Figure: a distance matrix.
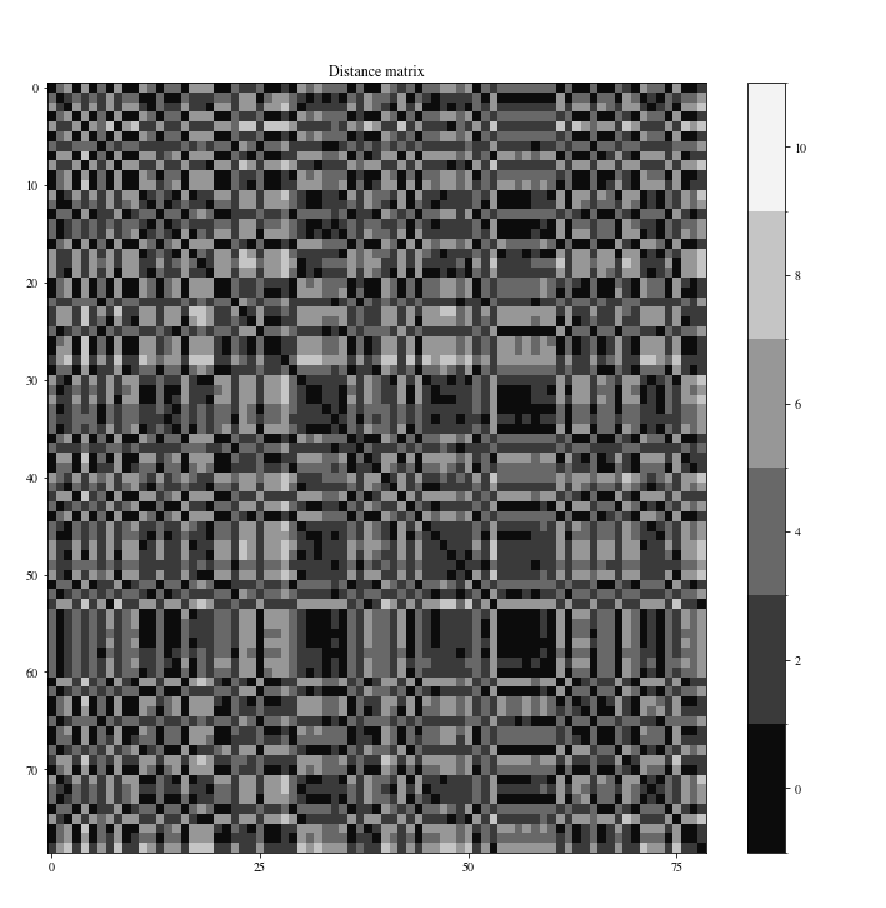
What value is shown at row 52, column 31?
2
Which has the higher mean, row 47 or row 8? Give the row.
47
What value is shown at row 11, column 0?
6
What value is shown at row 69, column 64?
2
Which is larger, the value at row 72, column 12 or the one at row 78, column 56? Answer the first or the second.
the second
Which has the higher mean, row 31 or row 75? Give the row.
75
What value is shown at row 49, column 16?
4
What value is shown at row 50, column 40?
2
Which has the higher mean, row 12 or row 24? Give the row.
24
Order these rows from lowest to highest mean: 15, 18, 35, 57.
57, 35, 15, 18
